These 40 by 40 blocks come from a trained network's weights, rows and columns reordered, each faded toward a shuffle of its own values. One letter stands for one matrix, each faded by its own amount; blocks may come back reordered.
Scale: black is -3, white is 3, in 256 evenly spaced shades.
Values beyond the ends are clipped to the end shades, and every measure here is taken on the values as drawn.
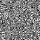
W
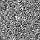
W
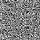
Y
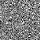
W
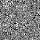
W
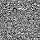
Y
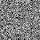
W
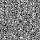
W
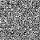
W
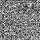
W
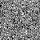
W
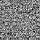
Y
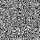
W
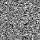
W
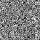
Y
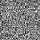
Y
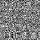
Y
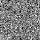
W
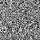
Y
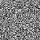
Y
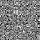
W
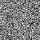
W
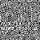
Y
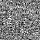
Y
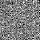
W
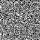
Y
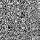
Y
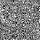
W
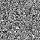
Y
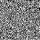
W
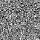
Y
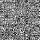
W
